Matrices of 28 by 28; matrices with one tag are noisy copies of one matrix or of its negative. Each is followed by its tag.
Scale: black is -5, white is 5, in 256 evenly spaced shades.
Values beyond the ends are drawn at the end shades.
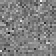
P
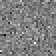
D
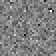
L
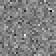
L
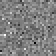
D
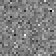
L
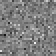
D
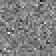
P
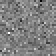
P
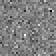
L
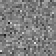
D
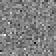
D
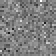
P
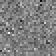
P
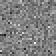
D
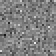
D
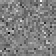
P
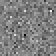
L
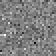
D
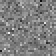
P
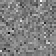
P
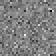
L
